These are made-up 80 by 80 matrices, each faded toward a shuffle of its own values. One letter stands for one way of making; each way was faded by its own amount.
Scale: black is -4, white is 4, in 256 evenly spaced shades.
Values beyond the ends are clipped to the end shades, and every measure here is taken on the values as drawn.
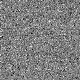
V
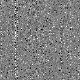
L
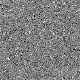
V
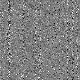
L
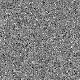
V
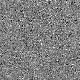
V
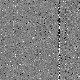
L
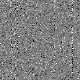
L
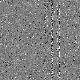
L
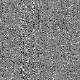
L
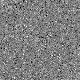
V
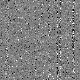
L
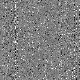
L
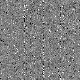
L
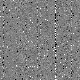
L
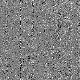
L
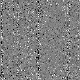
L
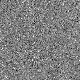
V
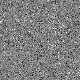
V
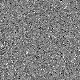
V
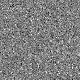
V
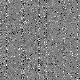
L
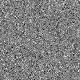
V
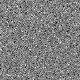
V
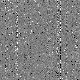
L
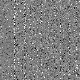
L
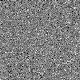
V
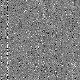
L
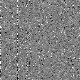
L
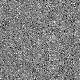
V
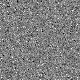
V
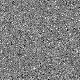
V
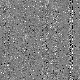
L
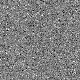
V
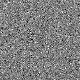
V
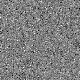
V
